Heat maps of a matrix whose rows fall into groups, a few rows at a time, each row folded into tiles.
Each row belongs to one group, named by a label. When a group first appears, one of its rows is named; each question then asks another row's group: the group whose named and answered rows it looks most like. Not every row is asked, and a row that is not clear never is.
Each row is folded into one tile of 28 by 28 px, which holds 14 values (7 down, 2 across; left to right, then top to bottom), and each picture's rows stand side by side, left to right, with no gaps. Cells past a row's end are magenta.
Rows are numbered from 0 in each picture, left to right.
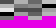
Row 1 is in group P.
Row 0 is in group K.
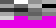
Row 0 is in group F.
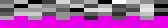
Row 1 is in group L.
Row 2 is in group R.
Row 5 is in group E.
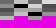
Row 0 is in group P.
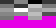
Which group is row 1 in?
L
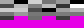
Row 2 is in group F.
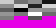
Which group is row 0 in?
R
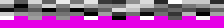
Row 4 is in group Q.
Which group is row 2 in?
R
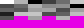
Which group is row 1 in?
L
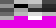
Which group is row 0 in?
P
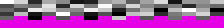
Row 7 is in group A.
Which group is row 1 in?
Q
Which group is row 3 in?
Q
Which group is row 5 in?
A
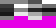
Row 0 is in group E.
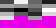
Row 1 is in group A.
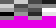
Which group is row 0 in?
K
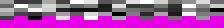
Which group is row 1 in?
Q
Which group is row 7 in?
R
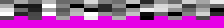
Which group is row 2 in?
P
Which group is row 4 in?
P
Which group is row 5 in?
Q
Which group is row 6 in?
K
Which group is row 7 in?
A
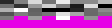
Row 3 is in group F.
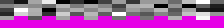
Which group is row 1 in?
A
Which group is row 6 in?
P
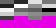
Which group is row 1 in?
R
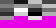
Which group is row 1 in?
E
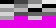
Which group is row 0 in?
L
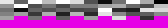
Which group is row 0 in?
R
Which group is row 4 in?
F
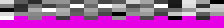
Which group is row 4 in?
K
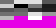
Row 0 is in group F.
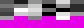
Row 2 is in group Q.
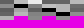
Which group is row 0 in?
P
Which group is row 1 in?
R
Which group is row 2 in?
K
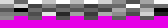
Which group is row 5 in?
A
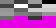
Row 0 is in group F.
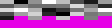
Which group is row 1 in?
A
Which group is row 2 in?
E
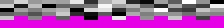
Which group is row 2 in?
A
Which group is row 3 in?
Q
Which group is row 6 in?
F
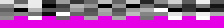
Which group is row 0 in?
R
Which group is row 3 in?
P
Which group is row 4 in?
P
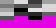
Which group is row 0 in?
A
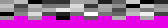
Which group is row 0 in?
K
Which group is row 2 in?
Q
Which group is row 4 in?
P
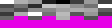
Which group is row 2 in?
L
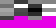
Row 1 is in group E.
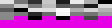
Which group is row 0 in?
R
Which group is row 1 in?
Q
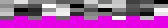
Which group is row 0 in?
A
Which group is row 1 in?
E
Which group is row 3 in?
R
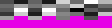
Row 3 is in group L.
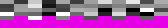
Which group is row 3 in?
A
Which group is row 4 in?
A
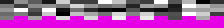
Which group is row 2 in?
E
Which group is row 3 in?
F
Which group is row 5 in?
F
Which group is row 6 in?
E
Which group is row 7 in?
L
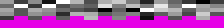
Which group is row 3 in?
F
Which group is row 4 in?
R
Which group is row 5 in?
Q
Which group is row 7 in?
L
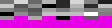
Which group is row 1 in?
P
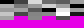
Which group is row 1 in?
R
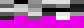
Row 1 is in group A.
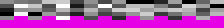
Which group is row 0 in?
E
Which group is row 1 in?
K
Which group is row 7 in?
P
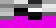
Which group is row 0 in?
A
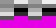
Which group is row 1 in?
A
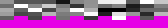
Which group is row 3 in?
A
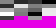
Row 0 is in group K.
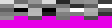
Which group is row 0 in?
R
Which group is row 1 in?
A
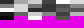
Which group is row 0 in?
Q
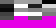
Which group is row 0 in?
E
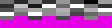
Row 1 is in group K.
